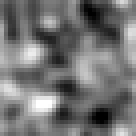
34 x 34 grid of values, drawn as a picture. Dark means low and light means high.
The field is mottled with small blotches. There are no lone odd cells. The halves do not mirror each other. The middle right is the calmest part.
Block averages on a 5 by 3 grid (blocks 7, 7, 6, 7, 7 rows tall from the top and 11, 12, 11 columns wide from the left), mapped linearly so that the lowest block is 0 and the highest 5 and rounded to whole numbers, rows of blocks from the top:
0 1 0 / 3 0 2 / 3 2 3 / 5 1 1 / 3 1 0
